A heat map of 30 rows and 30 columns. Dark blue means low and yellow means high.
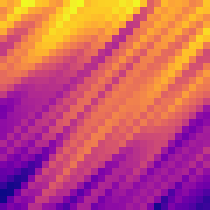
There are no lone odd cells. Streaks slant up to the right. Values rise toward the top.
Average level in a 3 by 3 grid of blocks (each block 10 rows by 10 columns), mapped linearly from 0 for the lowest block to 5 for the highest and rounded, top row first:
555
133
010
